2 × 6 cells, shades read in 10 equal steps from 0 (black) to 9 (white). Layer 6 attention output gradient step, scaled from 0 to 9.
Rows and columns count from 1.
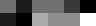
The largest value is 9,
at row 2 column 6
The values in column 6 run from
0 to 9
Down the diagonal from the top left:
4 0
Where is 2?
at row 1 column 5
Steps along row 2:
down up down same up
